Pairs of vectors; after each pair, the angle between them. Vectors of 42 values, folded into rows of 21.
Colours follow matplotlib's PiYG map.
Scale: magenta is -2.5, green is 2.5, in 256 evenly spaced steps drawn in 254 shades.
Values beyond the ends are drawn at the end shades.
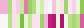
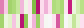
orthogonal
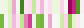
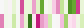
nearly opposite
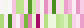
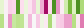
orthogonal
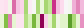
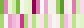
orthogonal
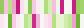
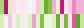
partly aligned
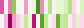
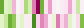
nearly opposite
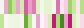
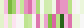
nearly parallel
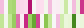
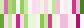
orthogonal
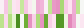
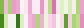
partly aligned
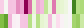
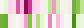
nearly parallel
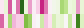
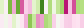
partly opposed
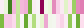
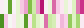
nearly parallel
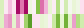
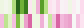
nearly opposite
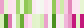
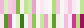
nearly parallel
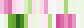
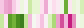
nearly parallel
